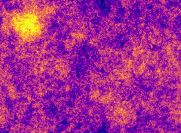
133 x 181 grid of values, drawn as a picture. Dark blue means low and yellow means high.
Stripes: none. Odd rows or columns: none. Bumps: one, in the top left. Ninth with the highest average: top left. Average level on the scale: 40%. Mirror symmetry: none.
